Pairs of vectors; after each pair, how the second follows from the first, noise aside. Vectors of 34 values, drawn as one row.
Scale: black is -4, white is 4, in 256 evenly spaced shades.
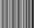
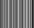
sign-scrambled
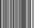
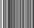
reversed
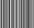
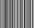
reversed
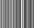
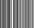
reversed
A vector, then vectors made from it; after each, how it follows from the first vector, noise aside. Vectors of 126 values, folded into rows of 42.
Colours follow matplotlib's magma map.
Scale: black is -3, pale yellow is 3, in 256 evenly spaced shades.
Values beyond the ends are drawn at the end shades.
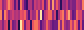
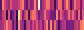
wrapped around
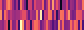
copied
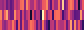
wrapped around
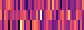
copied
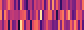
copied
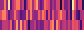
wrapped around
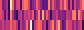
wrapped around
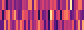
wrapped around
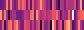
wrapped around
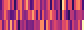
wrapped around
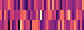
copied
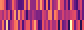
wrapped around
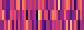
wrapped around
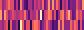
copied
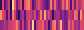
wrapped around
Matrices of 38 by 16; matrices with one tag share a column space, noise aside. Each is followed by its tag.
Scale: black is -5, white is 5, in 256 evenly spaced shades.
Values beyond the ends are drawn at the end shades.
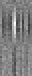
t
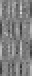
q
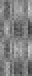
q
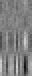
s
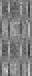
q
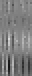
s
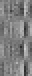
q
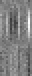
t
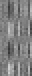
q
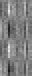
q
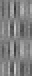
q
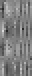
q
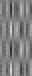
q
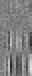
s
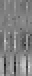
s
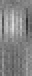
t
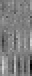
s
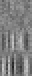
s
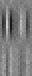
t
